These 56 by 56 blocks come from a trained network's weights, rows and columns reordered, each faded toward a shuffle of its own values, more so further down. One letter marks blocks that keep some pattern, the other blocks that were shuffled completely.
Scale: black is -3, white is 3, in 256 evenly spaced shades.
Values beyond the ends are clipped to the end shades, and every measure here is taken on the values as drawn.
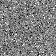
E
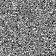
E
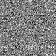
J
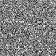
J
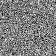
E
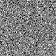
J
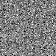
J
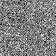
J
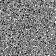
E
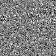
J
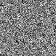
J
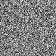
J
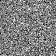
E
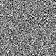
J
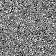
E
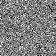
E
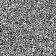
E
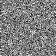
J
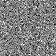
J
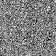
J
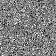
E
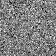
E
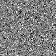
J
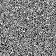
E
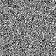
J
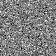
E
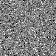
J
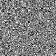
J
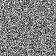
E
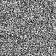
J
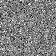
E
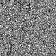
J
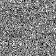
J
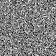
E
